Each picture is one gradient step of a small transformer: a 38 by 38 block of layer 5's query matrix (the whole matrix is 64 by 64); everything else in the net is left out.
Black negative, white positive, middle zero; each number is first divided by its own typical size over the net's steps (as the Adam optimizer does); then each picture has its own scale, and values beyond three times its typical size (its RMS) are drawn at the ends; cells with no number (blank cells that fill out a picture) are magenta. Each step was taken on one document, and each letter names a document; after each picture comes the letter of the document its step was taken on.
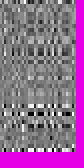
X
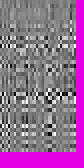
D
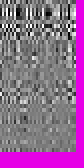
D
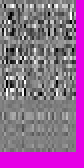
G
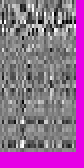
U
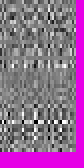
G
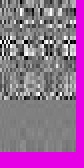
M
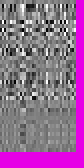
M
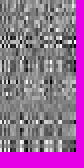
M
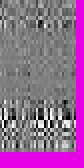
U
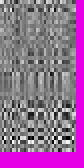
X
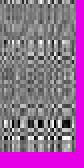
X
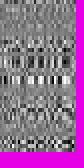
X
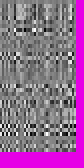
D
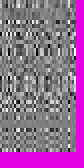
D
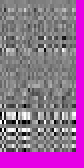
U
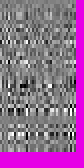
D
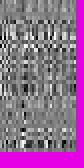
M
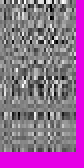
X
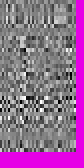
M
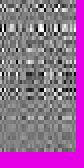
U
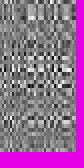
X
